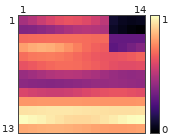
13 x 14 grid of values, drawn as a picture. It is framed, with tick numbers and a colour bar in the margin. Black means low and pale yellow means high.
Stripes: horizontal, repeating 2 times. Grain: streaks across. Odd patch: lower, in the top right. Ninth with the lowest average: top right.
